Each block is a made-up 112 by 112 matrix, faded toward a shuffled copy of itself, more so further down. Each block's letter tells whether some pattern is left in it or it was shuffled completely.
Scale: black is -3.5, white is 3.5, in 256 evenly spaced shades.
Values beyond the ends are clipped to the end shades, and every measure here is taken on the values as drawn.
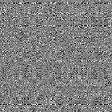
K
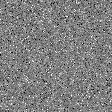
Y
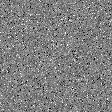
Y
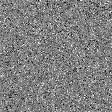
Y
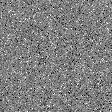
Y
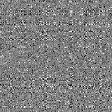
K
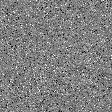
Y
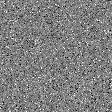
Y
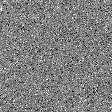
Y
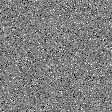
Y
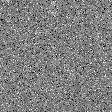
Y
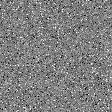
Y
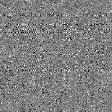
K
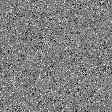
Y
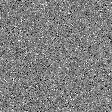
Y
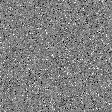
Y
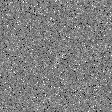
Y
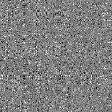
K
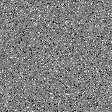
Y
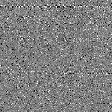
K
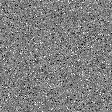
Y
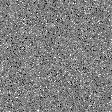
Y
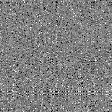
K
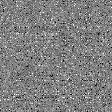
K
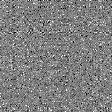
K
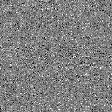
K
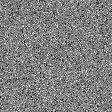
Y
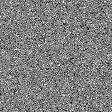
Y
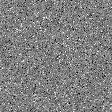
Y
